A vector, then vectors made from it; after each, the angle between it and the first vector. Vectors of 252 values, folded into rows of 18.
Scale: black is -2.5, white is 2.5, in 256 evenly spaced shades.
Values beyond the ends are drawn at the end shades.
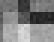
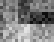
nearly parallel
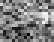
partly opposed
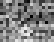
partly aligned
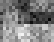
nearly parallel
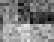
nearly parallel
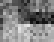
nearly parallel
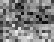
partly aligned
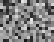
orthogonal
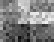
nearly opposite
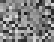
orthogonal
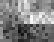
nearly opposite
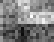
nearly opposite
